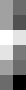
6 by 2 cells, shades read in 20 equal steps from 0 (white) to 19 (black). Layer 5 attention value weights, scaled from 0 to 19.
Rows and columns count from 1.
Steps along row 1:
up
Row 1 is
7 11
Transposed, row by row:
7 7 0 2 7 11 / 11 13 2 10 11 19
